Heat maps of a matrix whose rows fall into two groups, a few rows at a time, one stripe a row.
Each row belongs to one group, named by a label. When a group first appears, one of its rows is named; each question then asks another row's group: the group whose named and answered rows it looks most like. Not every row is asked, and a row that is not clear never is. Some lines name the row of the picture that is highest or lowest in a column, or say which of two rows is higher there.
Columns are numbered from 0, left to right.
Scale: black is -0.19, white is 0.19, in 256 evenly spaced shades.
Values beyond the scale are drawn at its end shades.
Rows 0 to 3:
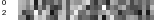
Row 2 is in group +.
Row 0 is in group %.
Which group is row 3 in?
+
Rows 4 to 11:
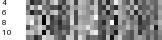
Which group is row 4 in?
+
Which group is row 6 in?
+
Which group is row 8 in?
%
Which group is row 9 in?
%
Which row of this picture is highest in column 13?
11
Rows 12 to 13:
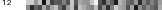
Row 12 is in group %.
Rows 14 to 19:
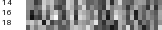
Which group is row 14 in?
+
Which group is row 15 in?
+
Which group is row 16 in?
+
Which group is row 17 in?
+
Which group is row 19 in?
%
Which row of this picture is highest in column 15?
19
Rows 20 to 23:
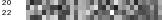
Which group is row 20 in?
+
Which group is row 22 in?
%
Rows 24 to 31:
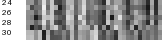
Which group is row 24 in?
+
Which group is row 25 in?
+
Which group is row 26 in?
+
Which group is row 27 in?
+
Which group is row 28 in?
+
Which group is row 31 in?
%
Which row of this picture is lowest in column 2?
27
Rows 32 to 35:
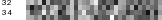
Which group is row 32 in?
%
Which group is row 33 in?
+
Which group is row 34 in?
+
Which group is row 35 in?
%
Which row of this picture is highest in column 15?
35
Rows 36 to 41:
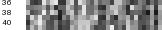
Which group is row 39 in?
%
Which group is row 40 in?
%
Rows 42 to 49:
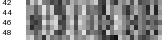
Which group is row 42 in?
%
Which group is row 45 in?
+
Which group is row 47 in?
+
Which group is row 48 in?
+
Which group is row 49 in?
%
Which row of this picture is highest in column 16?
49
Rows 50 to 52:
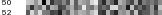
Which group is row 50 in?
%
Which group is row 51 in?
+
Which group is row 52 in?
%
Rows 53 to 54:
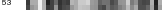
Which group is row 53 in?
%
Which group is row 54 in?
%
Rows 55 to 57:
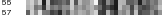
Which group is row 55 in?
%
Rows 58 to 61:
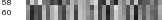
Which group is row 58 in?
%
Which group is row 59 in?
+
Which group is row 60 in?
+
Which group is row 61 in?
+
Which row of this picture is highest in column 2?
58
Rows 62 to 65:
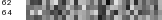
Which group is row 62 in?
+
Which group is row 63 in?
+
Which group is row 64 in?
%
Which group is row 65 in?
+
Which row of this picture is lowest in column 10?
64
